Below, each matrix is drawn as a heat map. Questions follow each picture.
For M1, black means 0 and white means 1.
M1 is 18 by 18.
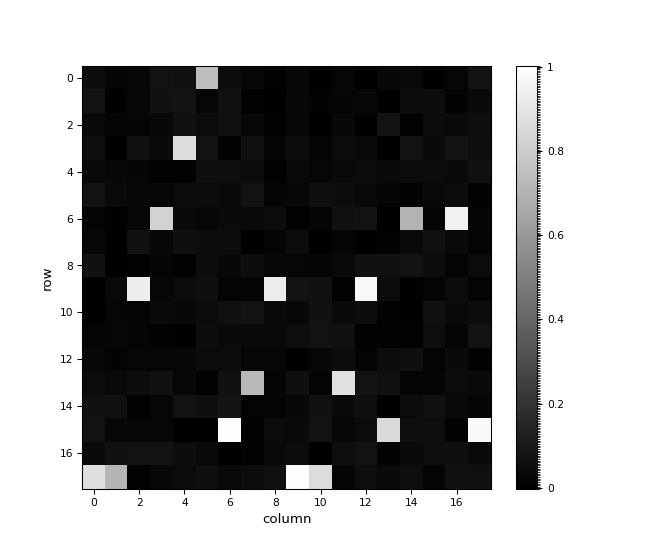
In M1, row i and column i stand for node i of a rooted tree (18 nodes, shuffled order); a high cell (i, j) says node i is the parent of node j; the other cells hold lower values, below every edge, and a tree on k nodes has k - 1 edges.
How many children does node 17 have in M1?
4
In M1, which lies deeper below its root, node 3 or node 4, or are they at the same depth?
node 4
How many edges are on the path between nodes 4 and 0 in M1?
5
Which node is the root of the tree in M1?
15
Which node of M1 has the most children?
17
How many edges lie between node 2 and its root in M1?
3
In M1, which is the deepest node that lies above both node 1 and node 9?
17
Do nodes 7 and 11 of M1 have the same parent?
yes
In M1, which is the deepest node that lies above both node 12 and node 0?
17
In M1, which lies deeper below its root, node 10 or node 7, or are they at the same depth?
the same depth
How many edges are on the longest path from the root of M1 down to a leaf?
3
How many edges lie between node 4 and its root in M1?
3
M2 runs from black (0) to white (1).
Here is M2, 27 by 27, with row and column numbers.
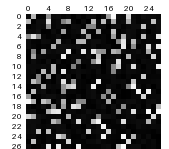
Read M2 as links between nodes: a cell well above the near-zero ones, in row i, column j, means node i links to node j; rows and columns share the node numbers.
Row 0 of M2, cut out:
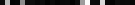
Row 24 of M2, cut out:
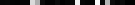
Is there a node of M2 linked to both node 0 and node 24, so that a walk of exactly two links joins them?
no
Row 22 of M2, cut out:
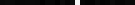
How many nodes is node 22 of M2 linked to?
1
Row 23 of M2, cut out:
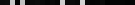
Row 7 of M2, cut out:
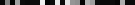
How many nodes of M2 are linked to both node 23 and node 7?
0
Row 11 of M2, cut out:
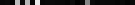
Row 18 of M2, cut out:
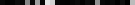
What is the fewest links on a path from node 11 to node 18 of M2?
2
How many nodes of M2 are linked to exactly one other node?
1
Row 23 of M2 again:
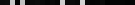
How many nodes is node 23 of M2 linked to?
4
